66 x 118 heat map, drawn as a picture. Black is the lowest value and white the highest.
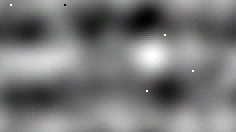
Lone odd cells: 5, 4 higher and 1 lower than their neighbours. Ninth with the lowest average: top middle. Stripes: horizontal, repeating 2 times. Seam: none. Histogram: bell-shaped.
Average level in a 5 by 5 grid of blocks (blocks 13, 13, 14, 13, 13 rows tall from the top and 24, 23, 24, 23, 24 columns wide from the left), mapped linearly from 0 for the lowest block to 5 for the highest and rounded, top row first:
2 2 0 1 3
1 2 1 3 2
5 4 3 4 3
0 1 2 0 2
3 3 4 3 4
